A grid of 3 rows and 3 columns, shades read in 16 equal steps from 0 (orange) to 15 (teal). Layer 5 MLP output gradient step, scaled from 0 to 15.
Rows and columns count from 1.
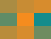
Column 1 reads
5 10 4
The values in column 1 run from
4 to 10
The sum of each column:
19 5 26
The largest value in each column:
10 3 15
